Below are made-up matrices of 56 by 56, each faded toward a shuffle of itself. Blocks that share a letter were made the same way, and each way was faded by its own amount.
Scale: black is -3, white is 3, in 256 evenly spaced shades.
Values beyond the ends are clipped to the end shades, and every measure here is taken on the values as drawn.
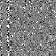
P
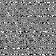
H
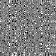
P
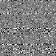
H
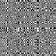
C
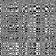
C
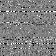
H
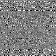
H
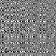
C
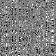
P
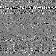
H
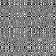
C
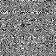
H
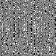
P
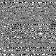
H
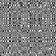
C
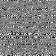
H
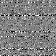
H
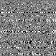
H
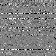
H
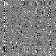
P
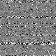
H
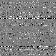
H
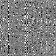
P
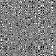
P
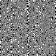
P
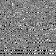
H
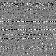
H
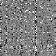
P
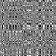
C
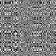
C
